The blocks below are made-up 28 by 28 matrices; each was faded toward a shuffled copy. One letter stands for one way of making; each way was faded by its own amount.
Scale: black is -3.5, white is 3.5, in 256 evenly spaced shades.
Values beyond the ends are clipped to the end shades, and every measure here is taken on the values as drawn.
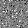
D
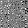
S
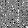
S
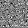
D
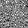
S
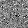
D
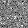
D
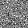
D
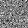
D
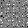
S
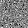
D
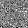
D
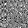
S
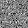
D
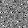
D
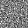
D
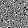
D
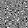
S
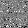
D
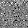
D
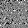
D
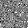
D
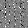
S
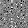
S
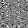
S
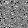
S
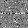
D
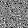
D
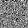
D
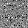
D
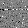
D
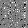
S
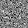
D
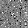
S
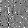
S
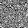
D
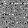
D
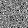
D
